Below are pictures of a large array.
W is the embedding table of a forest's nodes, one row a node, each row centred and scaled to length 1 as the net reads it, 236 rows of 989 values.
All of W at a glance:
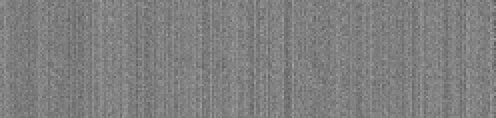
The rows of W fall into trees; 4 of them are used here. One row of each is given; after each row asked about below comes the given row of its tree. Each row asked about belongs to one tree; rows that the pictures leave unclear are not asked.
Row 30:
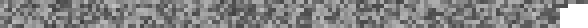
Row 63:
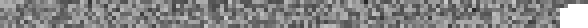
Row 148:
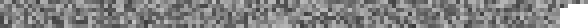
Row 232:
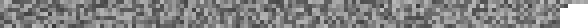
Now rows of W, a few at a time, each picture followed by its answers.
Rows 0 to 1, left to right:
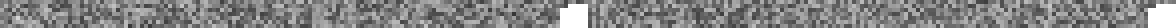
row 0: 30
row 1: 148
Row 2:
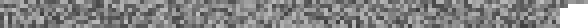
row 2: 148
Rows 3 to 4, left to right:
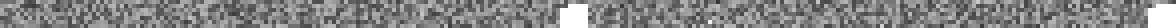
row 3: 30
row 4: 63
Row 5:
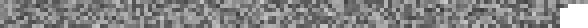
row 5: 232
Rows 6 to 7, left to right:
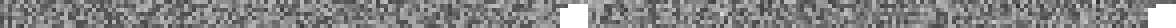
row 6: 148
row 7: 63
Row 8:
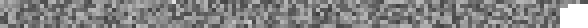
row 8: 63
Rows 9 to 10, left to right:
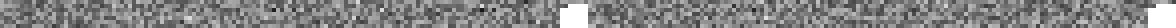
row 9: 232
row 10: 63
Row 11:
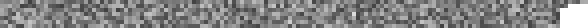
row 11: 30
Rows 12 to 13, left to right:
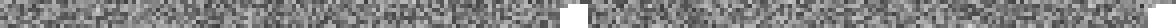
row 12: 63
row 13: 148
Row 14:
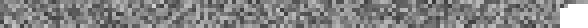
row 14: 148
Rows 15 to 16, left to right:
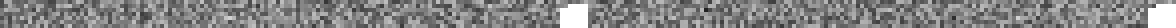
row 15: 148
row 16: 232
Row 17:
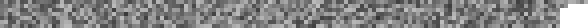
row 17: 148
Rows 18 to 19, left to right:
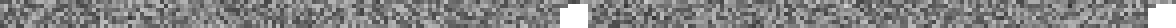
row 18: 30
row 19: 232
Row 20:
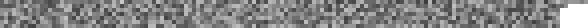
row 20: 148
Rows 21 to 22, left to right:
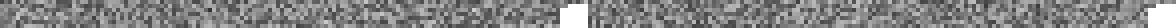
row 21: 30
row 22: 148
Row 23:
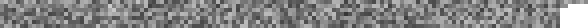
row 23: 232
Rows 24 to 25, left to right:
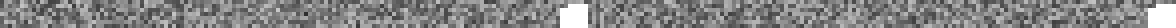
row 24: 148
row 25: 148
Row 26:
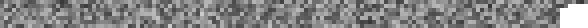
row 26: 30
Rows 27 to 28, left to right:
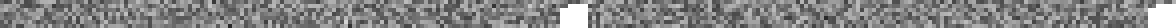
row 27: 30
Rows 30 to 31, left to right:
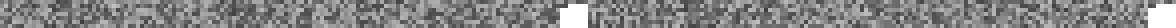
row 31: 148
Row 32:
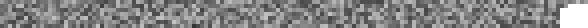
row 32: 232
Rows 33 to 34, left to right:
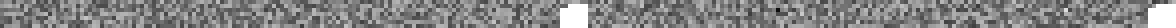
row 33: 232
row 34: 30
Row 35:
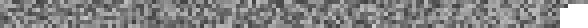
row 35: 232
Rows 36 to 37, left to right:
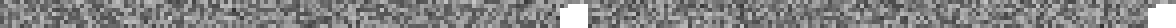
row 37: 232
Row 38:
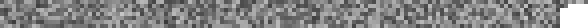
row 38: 232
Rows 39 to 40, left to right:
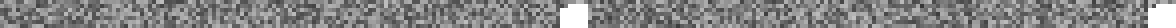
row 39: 232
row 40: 232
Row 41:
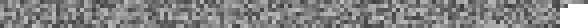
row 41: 232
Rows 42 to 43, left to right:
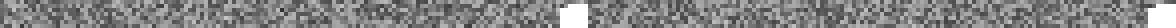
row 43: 30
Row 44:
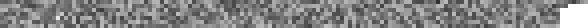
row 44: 30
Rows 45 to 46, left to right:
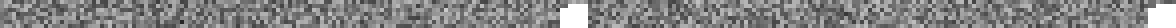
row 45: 232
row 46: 30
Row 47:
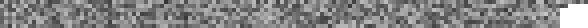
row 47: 148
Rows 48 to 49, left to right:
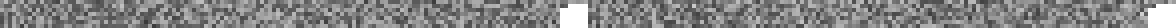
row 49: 148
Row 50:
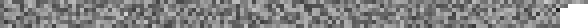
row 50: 232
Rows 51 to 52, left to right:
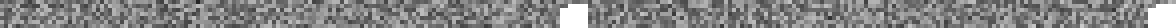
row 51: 30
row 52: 148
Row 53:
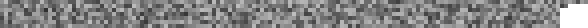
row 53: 148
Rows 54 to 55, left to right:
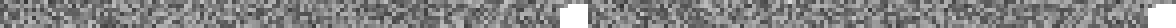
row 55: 148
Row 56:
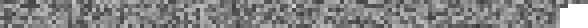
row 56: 30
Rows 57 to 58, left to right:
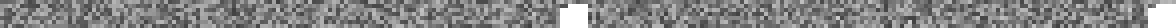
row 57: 30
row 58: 148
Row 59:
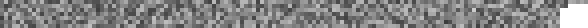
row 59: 148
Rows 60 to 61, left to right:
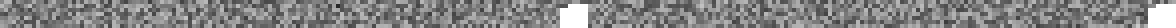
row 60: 63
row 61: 30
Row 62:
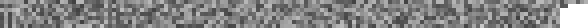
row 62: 148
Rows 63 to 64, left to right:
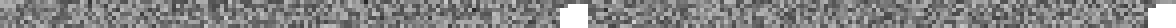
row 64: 232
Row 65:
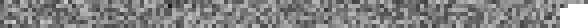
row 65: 148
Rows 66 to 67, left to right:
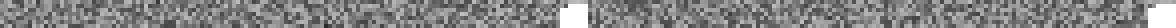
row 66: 232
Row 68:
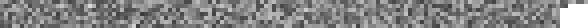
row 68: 148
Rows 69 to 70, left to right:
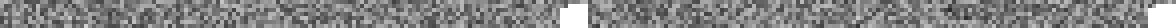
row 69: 148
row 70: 148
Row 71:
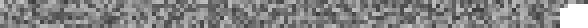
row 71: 63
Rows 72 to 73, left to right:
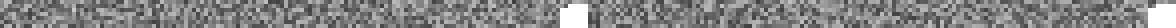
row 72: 232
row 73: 148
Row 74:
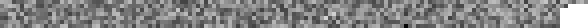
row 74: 232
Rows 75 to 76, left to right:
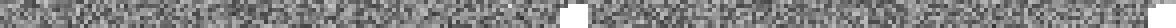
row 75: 30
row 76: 232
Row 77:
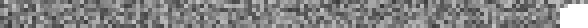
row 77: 148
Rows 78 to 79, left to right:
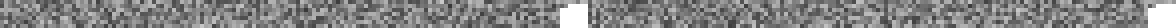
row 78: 148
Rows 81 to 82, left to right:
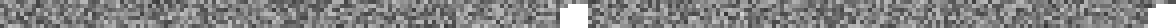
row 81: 232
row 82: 30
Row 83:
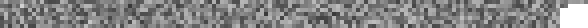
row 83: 148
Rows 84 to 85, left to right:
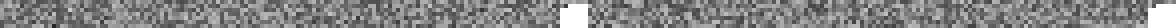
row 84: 232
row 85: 30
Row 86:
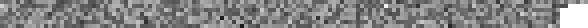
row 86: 30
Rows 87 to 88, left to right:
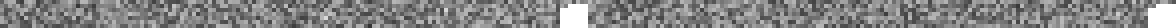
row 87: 232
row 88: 63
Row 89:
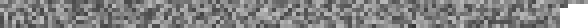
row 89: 148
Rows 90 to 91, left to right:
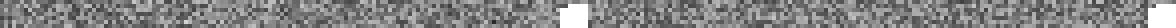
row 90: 148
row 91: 232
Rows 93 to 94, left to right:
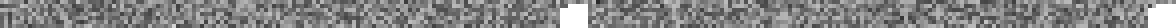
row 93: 148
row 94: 148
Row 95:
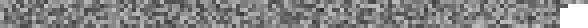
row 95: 232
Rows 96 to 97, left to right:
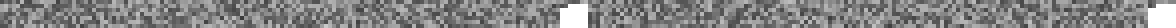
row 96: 30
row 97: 148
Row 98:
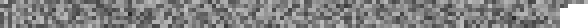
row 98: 148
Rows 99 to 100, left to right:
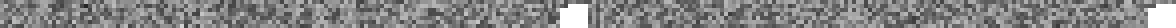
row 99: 30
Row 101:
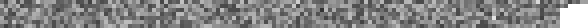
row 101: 30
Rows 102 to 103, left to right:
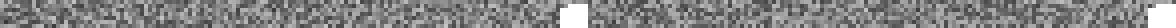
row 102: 232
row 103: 148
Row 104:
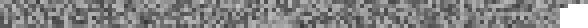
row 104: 148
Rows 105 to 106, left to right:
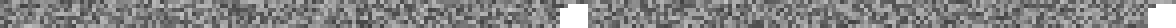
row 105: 30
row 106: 232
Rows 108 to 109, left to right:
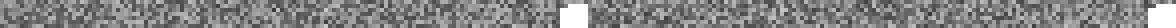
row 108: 232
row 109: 232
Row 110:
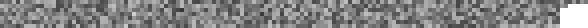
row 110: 30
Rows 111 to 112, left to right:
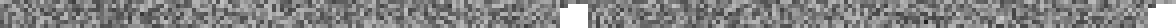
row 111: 148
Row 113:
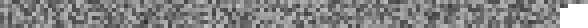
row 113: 148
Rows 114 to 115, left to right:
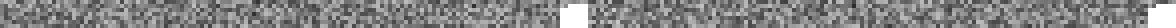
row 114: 232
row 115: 30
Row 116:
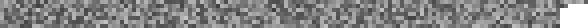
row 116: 232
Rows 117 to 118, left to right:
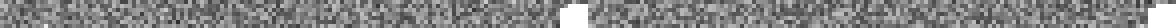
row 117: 63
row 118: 63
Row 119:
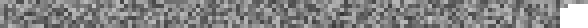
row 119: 232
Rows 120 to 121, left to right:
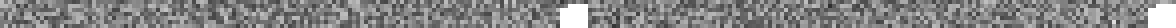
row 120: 63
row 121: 232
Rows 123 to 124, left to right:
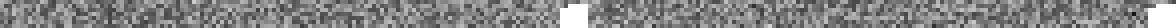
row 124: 63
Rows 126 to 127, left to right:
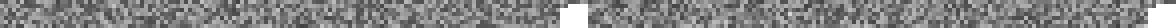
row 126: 30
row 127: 30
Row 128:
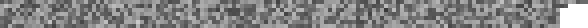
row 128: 30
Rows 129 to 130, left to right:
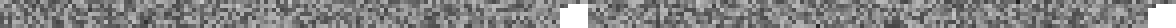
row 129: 148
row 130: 30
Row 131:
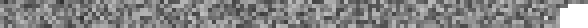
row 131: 30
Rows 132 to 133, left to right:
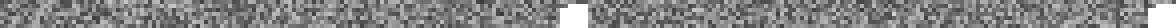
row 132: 30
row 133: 232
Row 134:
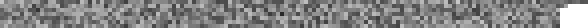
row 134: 63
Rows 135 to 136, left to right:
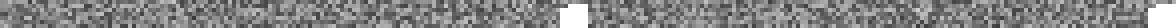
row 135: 63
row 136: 232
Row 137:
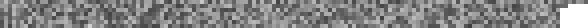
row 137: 148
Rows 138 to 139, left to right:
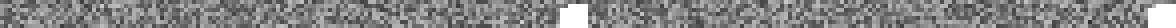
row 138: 30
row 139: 148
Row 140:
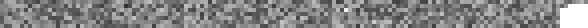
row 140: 148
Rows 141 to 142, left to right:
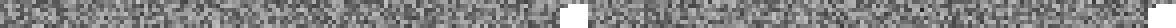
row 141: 232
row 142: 232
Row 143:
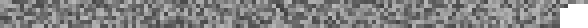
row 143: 232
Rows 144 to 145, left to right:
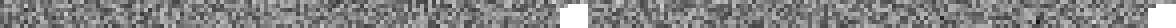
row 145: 232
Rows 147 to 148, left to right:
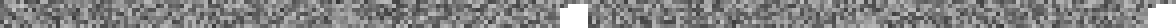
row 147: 148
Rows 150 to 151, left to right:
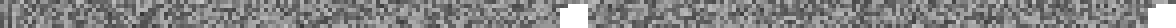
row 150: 148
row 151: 63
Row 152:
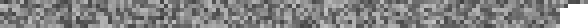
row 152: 30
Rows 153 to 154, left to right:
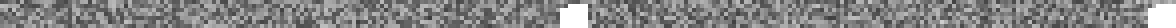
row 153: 30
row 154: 148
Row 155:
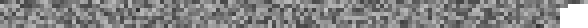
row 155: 30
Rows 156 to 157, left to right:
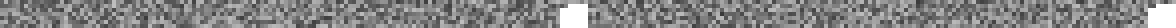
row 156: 148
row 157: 148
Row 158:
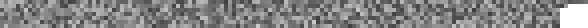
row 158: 63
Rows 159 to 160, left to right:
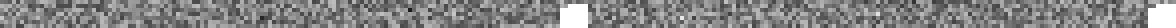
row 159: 30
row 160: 232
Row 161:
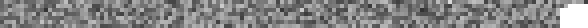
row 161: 148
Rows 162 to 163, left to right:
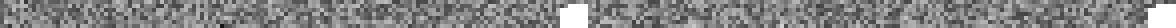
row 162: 148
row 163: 30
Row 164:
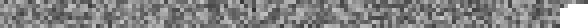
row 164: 63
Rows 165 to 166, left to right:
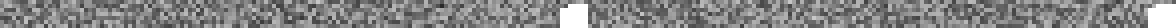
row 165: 232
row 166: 148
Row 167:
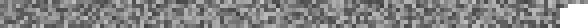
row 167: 232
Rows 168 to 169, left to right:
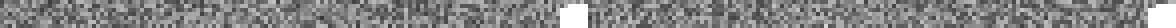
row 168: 148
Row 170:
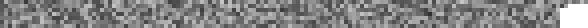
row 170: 148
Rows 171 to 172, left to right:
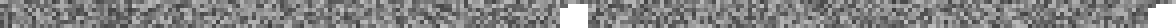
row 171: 148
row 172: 30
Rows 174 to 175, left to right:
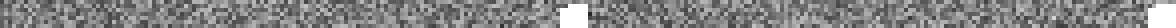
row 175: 148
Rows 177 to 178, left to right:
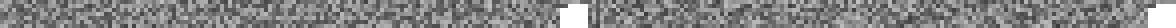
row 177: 63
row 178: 148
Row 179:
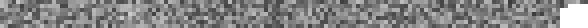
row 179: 63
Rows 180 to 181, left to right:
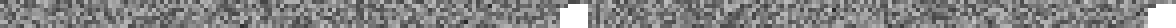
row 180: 30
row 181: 148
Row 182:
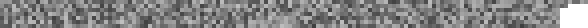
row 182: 148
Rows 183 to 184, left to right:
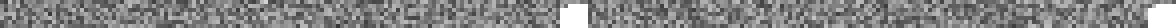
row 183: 232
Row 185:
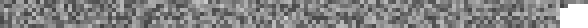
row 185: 148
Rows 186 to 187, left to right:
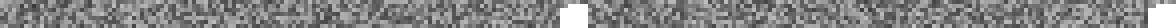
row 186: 63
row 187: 232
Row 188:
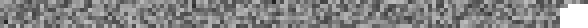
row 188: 63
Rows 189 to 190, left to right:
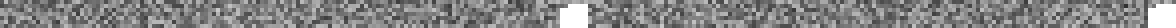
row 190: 232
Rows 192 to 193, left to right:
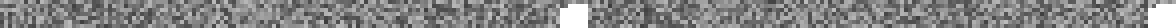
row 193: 232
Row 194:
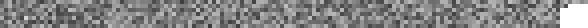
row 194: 232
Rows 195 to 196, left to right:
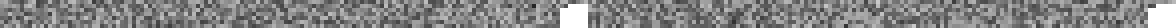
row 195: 232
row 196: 148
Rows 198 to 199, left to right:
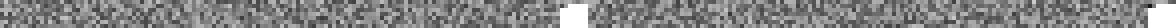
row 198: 148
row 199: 63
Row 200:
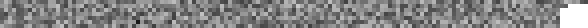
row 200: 63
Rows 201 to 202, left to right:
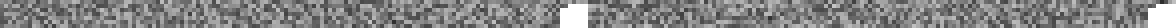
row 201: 232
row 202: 30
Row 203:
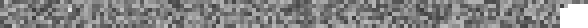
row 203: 148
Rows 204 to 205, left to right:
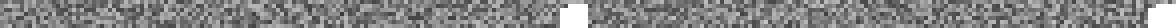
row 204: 232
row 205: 232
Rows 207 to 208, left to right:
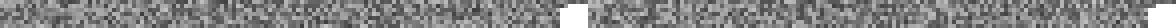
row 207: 63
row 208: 63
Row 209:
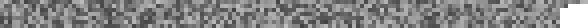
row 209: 148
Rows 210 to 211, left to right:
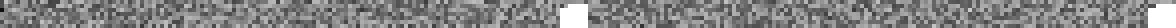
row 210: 148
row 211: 232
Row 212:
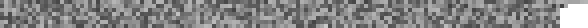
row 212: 148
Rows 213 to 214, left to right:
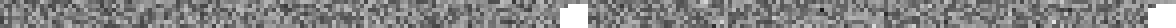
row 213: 148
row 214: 148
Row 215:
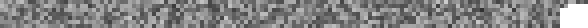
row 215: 63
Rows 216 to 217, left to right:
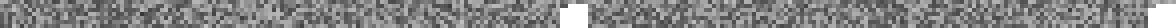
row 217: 232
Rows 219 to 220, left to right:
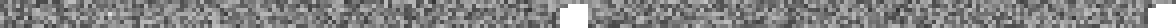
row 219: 232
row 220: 232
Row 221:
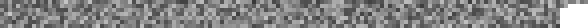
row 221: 232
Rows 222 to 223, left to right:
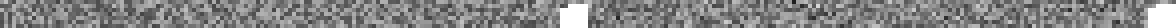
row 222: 148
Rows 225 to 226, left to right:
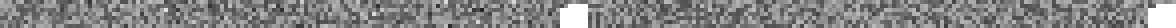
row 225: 63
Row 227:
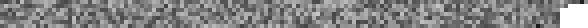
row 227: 30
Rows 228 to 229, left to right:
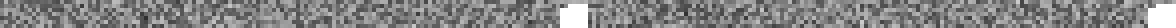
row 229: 148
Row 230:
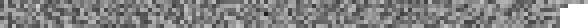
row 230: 148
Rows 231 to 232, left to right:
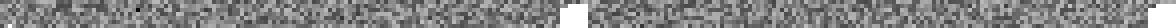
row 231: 30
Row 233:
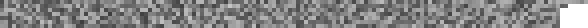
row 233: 148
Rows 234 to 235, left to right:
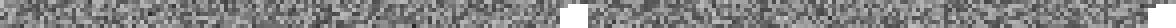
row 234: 63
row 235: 30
